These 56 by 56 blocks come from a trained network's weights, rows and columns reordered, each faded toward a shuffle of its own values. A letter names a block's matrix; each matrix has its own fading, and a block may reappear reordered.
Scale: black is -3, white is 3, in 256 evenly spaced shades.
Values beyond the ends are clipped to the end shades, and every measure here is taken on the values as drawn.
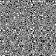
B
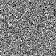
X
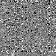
B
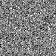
X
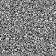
X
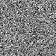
X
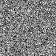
X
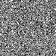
X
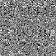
B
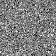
X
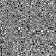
B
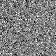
X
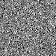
X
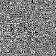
B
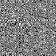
B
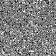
X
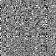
B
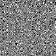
B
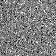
X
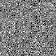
B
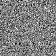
X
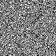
X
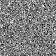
X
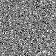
X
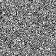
X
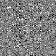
B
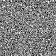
X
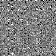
B
